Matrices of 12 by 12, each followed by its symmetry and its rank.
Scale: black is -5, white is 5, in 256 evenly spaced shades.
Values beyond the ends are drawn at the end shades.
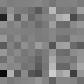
neither, rank two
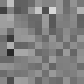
antisymmetric, rank two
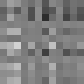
antisymmetric, rank two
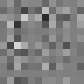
antisymmetric, rank two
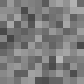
neither, full rank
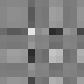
symmetric, rank one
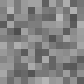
neither, full rank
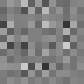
antisymmetric, rank two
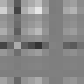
neither, rank one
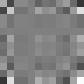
symmetric, rank one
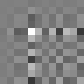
symmetric, rank one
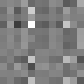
neither, rank two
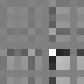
symmetric, rank one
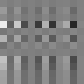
neither, rank one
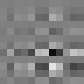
neither, rank one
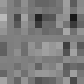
neither, rank two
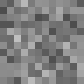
neither, full rank
